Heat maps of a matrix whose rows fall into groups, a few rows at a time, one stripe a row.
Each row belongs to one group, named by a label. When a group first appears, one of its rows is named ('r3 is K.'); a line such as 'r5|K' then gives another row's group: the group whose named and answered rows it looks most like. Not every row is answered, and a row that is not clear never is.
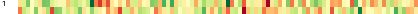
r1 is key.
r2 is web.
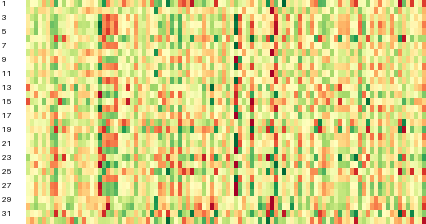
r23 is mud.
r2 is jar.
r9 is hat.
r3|key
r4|key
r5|key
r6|mud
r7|key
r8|jar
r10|key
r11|jar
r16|key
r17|hat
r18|web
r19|mud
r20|key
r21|key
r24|hat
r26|key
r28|hat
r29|jar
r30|jar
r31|mud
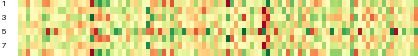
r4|jar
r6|key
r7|jar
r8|hat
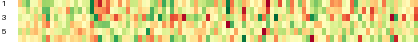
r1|key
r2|key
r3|web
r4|hat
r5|jar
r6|mud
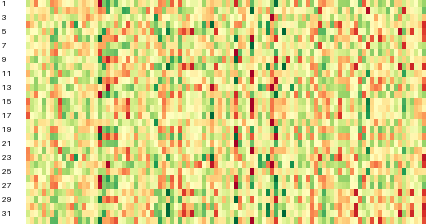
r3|jar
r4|web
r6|key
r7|mud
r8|hat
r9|key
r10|web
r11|web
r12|key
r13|jar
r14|hat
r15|web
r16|web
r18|jar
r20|key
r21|hat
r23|web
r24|jar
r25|web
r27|hat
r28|web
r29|key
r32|key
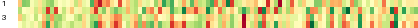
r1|key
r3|web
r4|web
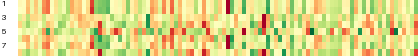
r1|hat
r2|hat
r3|jar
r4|jar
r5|web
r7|hat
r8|jar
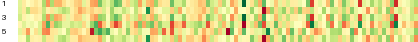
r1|mud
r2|jar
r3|mud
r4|web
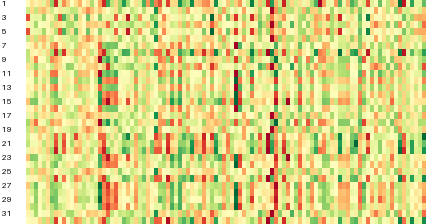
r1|mud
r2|jar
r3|web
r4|jar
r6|jar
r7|hat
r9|hat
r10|jar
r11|hat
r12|key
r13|hat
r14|key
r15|key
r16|hat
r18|hat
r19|jar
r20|mud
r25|jar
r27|key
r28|key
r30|key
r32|mud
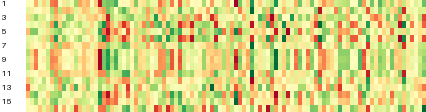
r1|hat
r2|mud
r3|jar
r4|web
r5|key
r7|mud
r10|hat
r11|mud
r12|web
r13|web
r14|key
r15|key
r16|mud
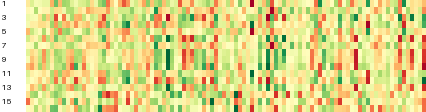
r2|jar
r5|web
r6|web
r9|web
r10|web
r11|mud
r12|mud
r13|web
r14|key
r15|web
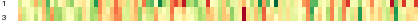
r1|web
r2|web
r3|web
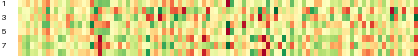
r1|hat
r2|web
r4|key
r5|hat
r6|jar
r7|key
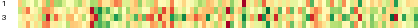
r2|hat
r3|mud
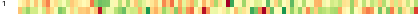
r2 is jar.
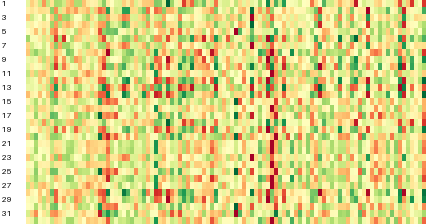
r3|web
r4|mud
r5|hat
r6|mud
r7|web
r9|mud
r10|mud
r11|jar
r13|web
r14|mud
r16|jar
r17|key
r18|web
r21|jar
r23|web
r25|key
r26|jar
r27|jar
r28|mud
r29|mud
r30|key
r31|hat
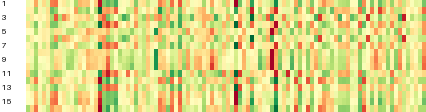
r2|key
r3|mud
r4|key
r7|key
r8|jar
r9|jar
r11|key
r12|hat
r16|hat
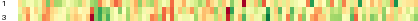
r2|hat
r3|hat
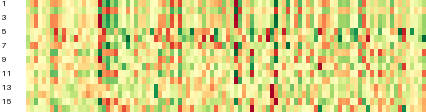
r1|hat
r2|key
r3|hat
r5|mud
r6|mud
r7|hat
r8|key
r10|mud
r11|key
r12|hat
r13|jar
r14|jar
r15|key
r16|web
